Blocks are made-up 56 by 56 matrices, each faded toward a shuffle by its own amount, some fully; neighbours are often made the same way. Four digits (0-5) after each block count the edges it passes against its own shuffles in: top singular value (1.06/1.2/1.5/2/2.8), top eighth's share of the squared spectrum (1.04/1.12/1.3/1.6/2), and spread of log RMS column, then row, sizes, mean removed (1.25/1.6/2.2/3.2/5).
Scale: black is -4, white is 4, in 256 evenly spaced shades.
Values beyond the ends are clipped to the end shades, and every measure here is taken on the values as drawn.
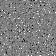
0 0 0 0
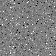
1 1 0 0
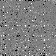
2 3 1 2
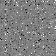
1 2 0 1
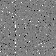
2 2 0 0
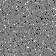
0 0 0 0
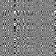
4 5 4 3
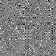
3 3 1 1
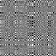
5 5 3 3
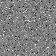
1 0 0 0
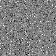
2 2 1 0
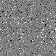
2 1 0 0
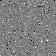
0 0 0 0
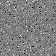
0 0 0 0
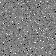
0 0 0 0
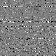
2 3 0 3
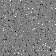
0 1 0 0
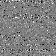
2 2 0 2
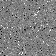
0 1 0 0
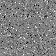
0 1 0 1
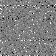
2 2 0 2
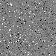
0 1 0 1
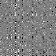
4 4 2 2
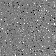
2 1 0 0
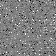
2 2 1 0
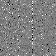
3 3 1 0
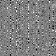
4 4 3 0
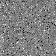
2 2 1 0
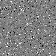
0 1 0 0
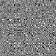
4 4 2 2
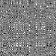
4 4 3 2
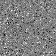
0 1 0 0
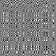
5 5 4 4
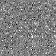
3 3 1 1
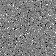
0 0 0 0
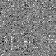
3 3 1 1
